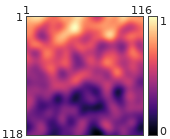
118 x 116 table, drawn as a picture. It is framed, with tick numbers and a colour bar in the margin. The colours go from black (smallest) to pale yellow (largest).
The texture varies smoothly and slowly. There is an overall slope up to the top. There are no lone odd cells. The bottom middle is the ninth with the lowest average.
